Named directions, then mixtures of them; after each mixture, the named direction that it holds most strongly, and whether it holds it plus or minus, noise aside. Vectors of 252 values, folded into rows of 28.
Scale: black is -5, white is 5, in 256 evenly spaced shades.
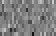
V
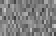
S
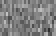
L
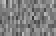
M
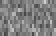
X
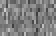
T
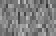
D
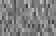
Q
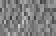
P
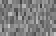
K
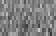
L, plus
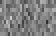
P, minus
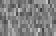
X, plus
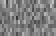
M, plus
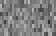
L, minus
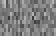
M, plus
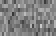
X, minus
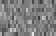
V, minus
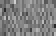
S, minus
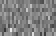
V, minus
